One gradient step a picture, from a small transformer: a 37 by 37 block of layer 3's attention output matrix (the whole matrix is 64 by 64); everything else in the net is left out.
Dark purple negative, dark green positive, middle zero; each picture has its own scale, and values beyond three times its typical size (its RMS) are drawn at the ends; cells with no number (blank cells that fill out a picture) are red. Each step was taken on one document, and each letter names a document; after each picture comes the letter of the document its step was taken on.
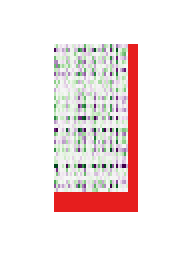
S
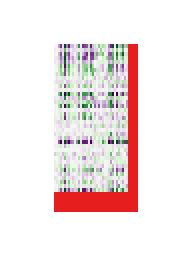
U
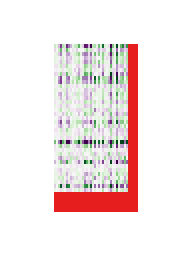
U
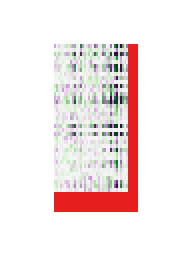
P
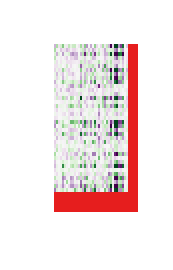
P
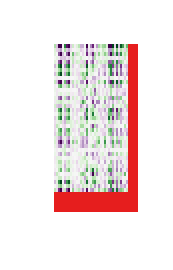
U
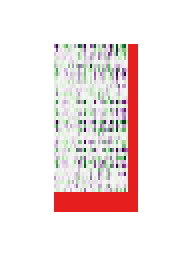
S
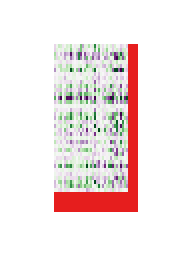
U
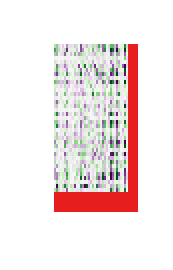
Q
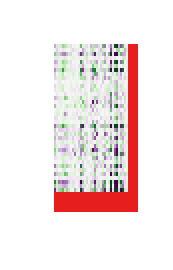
P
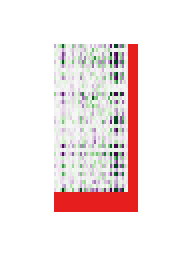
P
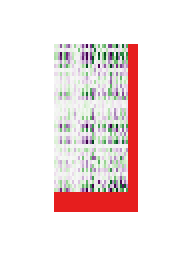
U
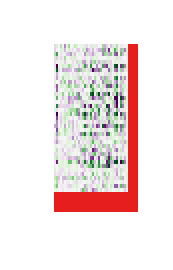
P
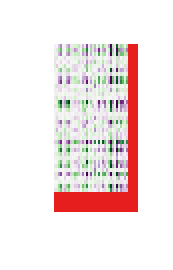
U
